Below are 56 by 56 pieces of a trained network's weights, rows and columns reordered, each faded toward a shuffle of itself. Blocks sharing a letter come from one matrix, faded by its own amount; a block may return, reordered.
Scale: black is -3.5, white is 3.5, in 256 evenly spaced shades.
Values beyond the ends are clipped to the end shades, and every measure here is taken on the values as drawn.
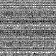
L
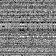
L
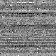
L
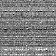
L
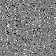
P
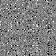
P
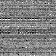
L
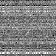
L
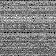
L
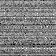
L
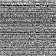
L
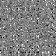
P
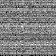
L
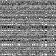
L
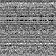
L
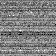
L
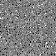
P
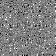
P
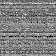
L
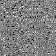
P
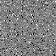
P
